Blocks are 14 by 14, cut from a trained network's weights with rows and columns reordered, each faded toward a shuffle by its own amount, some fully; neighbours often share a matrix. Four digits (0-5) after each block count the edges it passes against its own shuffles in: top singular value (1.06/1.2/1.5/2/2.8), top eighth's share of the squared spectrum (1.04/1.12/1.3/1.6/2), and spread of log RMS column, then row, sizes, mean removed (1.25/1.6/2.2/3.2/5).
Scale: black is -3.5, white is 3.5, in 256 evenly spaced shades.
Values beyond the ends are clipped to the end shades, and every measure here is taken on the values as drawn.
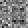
2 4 1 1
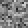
0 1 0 0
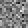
3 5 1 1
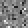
0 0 2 0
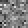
2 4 1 0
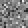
0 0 0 0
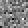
0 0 1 0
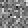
0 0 0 0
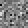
1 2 0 0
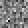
0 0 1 0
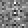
2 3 1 1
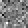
0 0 0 0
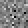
1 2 1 0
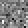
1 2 0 0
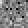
1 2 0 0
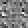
2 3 2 0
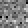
2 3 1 0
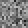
0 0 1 0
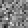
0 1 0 0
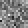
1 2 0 0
